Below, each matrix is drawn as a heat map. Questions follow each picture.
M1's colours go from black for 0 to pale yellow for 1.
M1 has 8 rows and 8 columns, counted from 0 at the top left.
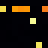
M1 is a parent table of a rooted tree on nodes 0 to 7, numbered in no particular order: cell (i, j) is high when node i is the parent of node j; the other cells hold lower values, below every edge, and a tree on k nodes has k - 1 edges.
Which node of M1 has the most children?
1
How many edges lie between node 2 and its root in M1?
1
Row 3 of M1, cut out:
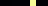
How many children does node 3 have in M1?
1
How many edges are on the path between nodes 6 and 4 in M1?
3
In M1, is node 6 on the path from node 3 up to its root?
no
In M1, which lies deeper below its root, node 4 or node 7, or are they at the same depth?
the same depth
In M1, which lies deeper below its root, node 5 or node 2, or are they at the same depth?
node 5
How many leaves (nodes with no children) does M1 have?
5
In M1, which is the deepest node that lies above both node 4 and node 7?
1
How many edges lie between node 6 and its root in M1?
2
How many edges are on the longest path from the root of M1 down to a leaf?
2
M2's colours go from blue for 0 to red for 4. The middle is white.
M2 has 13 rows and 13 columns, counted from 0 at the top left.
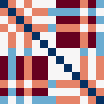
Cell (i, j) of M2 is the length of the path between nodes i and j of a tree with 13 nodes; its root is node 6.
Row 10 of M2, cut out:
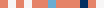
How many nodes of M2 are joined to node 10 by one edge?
1
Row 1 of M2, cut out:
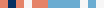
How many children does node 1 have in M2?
4
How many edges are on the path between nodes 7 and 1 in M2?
1
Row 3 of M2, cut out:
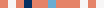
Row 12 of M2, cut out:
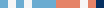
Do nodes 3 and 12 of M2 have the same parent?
yes
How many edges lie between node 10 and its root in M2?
1
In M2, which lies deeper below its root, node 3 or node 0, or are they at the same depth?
node 0
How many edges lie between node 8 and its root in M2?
2
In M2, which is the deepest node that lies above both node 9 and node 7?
1
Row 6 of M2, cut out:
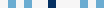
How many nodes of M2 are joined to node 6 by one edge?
4
